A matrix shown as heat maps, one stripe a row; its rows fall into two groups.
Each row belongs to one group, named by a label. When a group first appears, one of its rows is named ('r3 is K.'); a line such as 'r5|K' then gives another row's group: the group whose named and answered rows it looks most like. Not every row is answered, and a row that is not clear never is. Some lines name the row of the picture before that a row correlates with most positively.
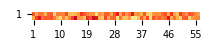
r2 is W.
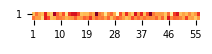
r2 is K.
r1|W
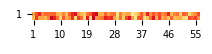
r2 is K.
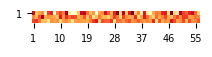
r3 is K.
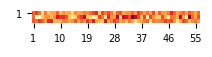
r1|K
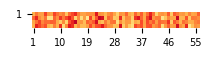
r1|W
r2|W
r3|W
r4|W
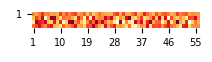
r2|K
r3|W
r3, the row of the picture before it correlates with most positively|4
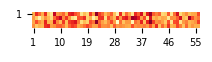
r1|W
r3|W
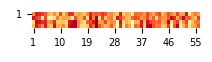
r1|W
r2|K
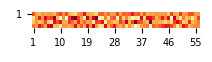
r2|W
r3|W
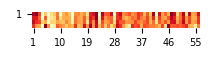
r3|K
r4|K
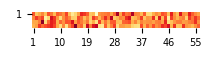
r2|K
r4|W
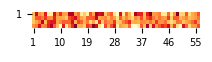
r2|W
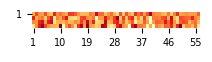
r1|W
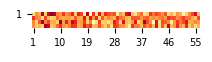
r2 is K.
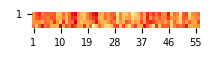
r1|W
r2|W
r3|W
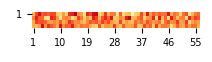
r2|K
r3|W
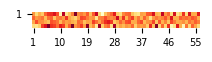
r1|W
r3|K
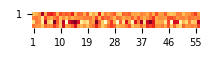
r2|K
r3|W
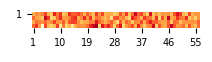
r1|W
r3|W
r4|K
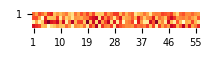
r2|K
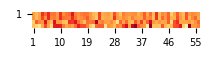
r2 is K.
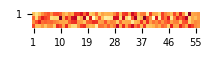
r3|W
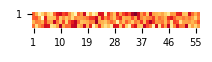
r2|K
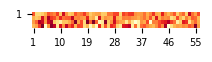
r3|W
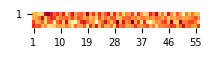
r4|K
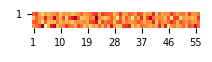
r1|K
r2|W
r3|K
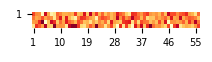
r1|K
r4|W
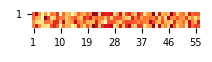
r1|K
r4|K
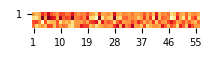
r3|K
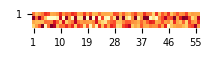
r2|K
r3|W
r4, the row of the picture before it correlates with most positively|2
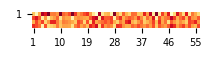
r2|K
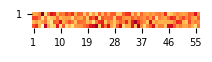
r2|K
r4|K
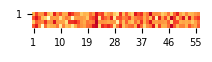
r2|K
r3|W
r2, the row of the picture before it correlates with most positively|2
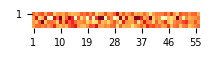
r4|W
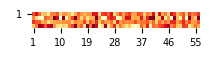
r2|W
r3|K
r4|W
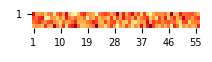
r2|K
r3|W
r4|W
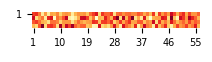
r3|K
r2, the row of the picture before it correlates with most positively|1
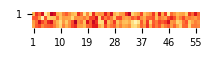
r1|K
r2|K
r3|W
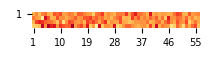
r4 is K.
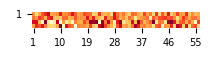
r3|K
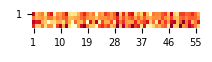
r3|K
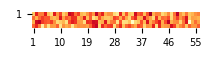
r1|W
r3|W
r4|K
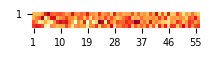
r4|K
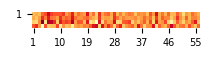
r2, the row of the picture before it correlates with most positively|1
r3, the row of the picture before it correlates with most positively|2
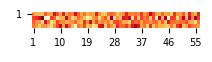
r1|W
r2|K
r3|K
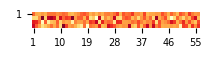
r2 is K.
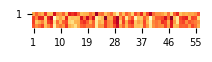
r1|W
